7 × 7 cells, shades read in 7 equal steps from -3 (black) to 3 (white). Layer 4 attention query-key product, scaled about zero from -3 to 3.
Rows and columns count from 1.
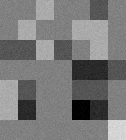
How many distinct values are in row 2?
2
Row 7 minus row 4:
0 0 0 0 2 2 3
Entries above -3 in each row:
7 7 7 7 7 6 7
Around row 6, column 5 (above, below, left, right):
-1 0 0 -2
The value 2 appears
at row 7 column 7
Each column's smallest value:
-1 -2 0 -1 -3 -2 -1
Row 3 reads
-1 -1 1 -1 0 1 0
